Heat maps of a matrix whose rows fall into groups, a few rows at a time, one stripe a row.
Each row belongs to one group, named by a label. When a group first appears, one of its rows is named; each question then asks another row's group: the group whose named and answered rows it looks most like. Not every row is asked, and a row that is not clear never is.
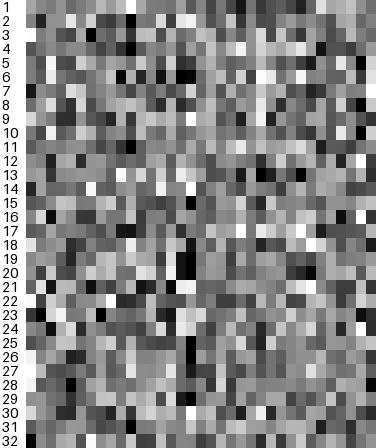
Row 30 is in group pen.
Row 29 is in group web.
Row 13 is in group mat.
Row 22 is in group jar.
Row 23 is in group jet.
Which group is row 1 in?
mat
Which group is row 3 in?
pen
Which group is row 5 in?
web
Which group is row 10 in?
web
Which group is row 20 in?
web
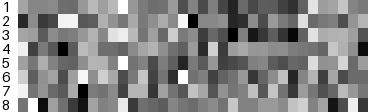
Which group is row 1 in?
mat
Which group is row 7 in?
pen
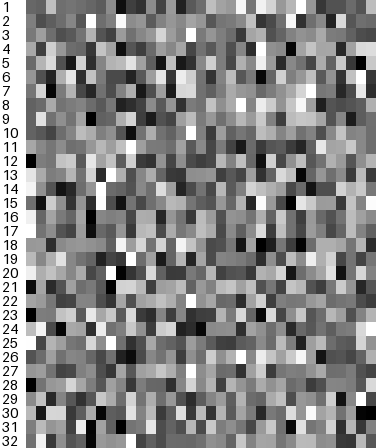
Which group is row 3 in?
pen
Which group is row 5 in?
web
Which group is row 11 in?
mat
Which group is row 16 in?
pen
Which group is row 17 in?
pen
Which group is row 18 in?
mat
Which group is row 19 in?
jet
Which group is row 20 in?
jar
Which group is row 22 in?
pen
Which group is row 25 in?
jar
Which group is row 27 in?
pen
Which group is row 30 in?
jet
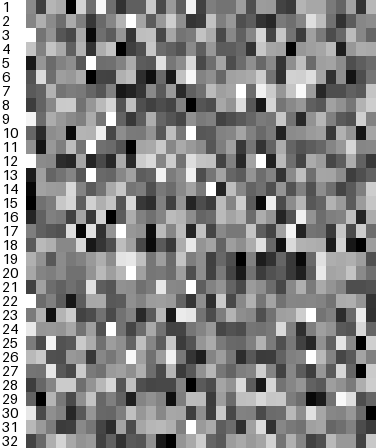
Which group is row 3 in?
pen
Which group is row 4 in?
jar
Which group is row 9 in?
jar
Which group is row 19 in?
mat
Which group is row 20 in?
mat
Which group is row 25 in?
web
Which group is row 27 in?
web
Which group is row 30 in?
jet
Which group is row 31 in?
pen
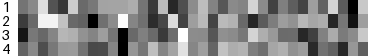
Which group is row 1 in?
web
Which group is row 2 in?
jet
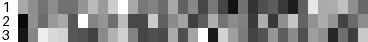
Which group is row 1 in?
mat
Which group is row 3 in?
jet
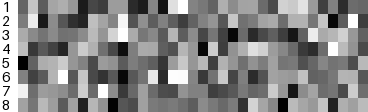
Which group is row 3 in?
mat
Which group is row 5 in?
jet
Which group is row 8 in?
jar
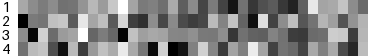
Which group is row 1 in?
mat
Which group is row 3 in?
web
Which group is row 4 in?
web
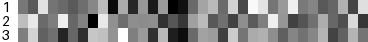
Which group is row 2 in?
jar
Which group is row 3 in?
web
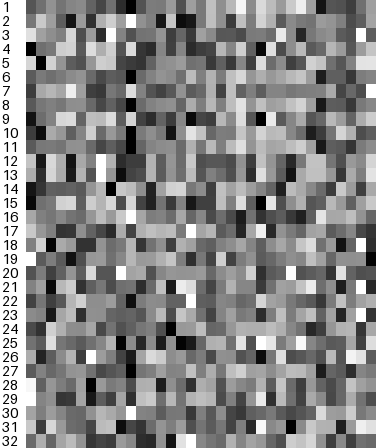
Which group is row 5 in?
jar
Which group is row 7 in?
jet
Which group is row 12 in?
jar
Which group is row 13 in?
jar
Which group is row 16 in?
mat
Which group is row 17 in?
pen
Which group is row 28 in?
pen
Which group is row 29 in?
pen
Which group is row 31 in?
jar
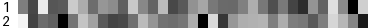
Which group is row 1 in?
web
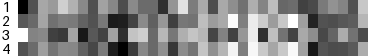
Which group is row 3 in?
pen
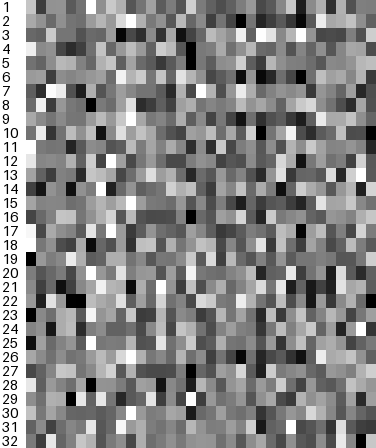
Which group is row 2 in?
mat
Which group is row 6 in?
mat
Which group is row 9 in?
mat
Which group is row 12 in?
jar
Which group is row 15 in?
mat
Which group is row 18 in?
pen
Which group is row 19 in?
jet
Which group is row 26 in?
mat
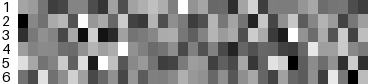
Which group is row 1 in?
pen
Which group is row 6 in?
web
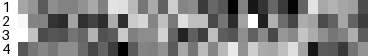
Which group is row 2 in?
pen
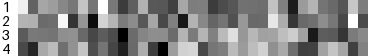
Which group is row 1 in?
jar
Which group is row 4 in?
jet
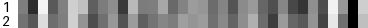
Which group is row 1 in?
web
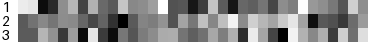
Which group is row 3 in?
jar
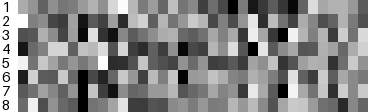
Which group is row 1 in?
mat
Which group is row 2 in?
pen
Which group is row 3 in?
jar
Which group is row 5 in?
jar
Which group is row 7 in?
jar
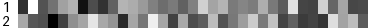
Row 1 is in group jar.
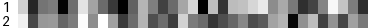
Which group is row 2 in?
jar
